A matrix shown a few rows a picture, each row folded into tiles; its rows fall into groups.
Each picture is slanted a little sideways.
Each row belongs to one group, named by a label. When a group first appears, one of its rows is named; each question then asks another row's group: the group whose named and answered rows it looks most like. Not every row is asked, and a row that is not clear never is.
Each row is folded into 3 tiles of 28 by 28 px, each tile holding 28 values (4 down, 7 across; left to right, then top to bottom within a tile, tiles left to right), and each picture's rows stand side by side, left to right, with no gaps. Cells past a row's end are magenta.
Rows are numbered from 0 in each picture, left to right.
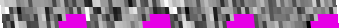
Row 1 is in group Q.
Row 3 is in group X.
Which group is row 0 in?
X
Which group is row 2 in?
X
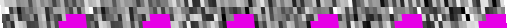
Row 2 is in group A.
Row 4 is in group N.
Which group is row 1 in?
X
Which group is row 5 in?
Q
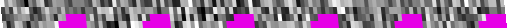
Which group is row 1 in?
N
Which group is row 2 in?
Q
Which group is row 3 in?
Q
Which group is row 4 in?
X
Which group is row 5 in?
A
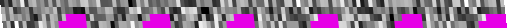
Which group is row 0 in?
Q
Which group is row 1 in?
N
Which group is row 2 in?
N
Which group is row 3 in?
A
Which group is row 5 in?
A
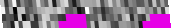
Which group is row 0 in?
Q
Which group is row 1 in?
X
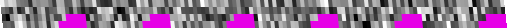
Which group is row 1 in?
N
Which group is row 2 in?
A
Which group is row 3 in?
A
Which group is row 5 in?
Q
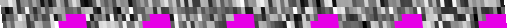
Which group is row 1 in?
Q
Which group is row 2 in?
A
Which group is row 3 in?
X
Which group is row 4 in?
N
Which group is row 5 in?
A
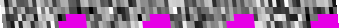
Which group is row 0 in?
Q
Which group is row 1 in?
N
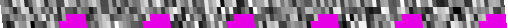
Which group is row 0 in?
Q
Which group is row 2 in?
Q
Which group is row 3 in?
X
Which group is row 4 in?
Q
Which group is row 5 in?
N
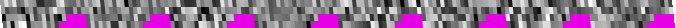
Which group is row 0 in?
X
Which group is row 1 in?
X
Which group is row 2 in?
N
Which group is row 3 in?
X
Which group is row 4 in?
X
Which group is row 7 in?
A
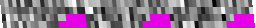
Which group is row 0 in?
A
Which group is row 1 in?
X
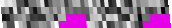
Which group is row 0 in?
N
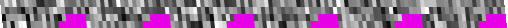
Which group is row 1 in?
A
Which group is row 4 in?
A
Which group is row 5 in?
X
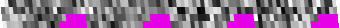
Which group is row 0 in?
A
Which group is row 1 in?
N
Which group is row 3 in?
Q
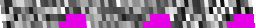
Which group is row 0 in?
Q
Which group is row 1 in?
A
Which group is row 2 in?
Q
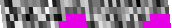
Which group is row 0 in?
Q
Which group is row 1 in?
Q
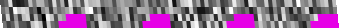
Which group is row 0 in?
N
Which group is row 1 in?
X
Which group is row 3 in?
A
